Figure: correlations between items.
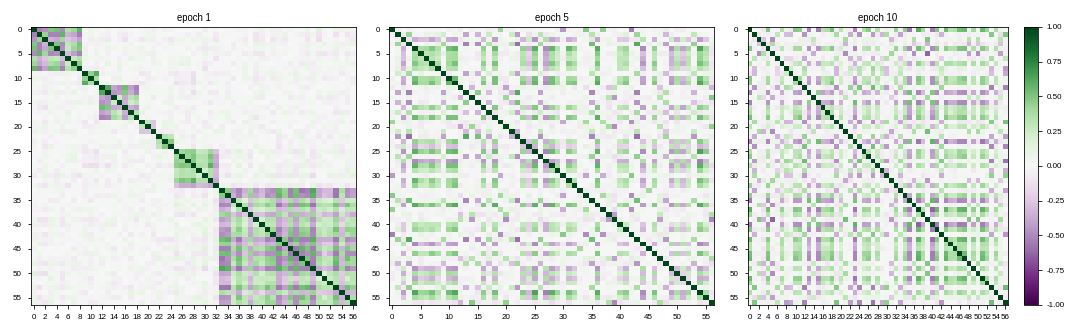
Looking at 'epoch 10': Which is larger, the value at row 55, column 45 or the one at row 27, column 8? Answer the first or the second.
the second
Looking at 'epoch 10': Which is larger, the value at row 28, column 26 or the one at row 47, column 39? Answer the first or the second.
the first
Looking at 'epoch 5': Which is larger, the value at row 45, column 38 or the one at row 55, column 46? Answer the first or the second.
the second
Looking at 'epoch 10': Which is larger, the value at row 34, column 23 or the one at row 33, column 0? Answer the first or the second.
the second
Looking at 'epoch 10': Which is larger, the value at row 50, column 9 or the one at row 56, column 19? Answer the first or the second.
the second
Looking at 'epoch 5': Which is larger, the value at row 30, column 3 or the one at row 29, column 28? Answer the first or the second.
the second
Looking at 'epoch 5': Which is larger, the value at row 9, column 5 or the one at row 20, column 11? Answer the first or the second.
the first
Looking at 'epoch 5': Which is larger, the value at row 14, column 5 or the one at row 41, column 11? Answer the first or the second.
the second
